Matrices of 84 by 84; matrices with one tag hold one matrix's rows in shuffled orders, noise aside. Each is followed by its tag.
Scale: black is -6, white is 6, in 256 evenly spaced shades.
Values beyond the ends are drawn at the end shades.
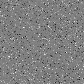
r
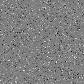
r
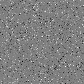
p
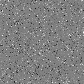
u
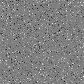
u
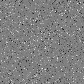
p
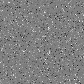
r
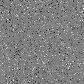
u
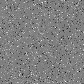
p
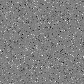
p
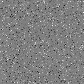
u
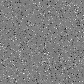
r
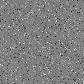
r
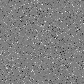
p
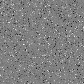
r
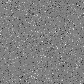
p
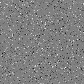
p
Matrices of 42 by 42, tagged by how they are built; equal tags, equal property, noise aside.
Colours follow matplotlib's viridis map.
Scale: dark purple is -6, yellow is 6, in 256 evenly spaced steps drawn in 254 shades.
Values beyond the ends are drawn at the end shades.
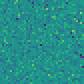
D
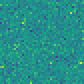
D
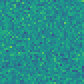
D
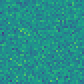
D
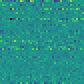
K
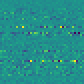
K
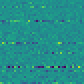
K
